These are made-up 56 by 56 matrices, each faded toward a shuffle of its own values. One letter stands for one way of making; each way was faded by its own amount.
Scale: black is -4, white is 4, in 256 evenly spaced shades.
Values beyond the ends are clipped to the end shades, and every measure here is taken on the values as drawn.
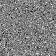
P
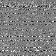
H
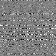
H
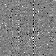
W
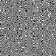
W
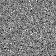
P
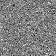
P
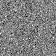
P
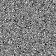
P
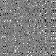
W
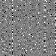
W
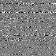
H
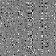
W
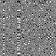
W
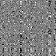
W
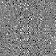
W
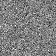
P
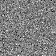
P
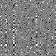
W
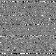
H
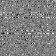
H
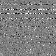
H
